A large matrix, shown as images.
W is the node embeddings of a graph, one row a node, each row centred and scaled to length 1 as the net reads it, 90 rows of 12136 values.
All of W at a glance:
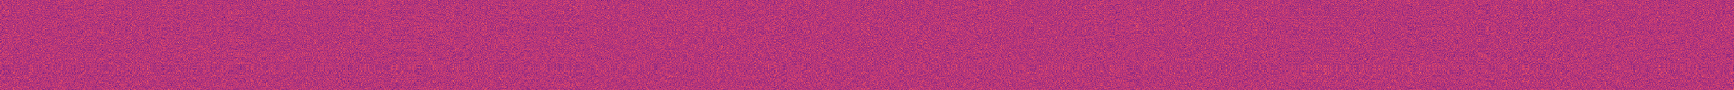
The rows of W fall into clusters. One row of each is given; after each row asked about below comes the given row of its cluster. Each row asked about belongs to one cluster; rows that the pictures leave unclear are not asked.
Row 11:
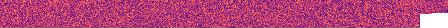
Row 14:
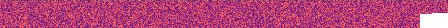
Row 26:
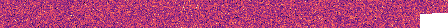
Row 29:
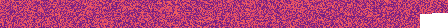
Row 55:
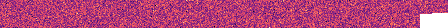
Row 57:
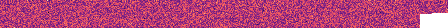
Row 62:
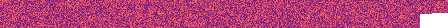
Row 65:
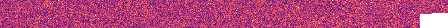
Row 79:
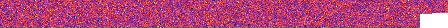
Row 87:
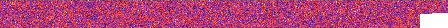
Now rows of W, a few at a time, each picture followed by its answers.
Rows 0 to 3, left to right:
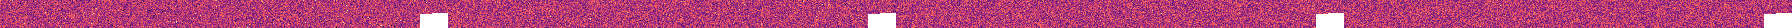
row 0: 14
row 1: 55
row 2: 79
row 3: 55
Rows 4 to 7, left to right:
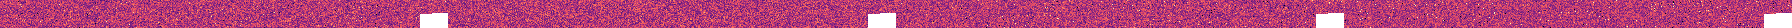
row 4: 87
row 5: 26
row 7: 14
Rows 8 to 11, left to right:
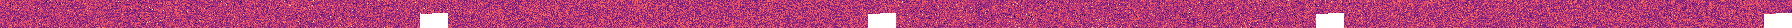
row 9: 26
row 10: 87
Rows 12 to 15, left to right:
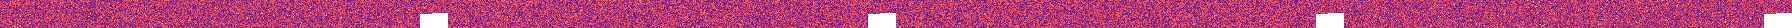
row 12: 87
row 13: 11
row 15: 29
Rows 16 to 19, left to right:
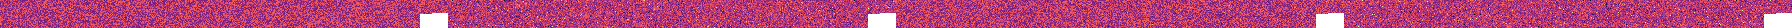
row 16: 65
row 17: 62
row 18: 29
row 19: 87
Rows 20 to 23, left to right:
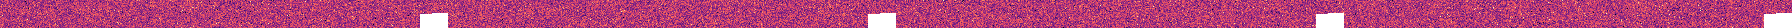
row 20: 26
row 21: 55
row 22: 57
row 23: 29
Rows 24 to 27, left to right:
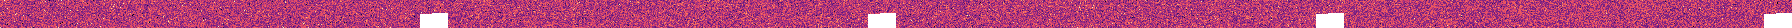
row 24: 62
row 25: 79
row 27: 29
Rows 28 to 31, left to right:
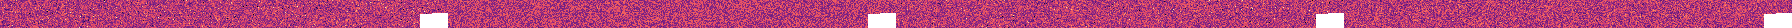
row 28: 65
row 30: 29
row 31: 55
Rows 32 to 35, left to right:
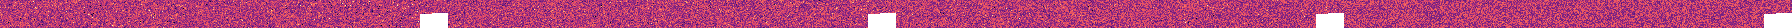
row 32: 14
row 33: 79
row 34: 29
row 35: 87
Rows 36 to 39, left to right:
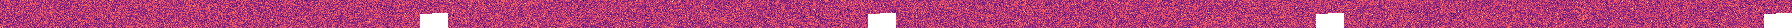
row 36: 26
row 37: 11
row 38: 65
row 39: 87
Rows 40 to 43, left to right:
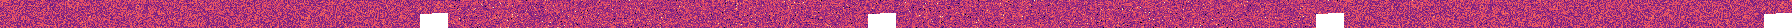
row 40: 62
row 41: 87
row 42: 79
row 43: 62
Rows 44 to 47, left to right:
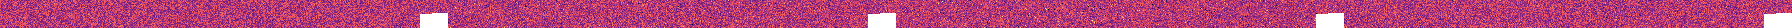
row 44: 14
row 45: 26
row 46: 29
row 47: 26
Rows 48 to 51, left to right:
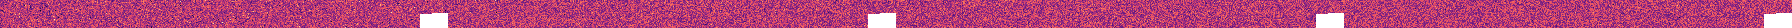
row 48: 55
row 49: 57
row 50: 62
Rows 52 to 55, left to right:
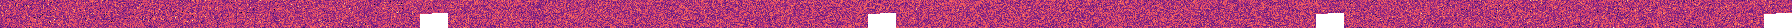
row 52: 55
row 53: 87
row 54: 11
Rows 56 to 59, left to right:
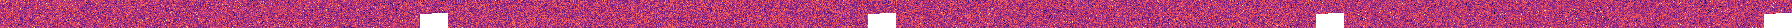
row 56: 11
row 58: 14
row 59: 14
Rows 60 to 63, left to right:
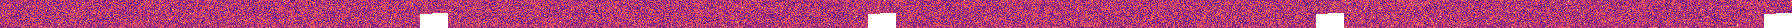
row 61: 29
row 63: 11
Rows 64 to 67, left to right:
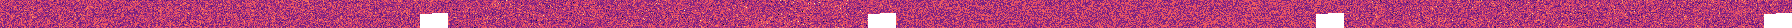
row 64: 29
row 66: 65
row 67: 57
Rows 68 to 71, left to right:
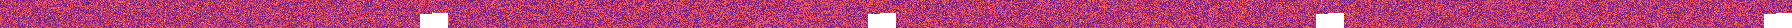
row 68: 65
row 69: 65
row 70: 55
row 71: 55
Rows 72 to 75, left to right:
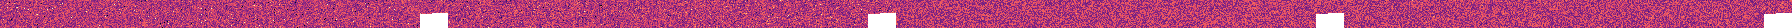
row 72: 79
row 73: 79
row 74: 65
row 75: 62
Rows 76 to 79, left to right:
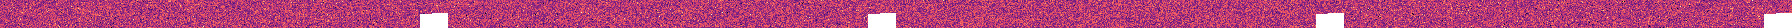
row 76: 26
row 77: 87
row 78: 57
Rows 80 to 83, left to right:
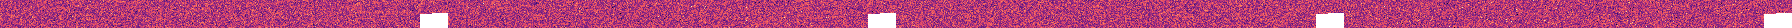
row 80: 65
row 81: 65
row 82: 14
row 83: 55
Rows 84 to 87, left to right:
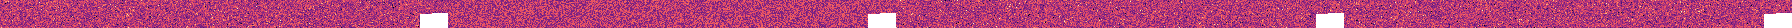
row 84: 11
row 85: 55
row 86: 62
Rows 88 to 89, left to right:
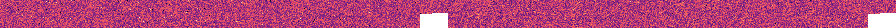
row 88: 29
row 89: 79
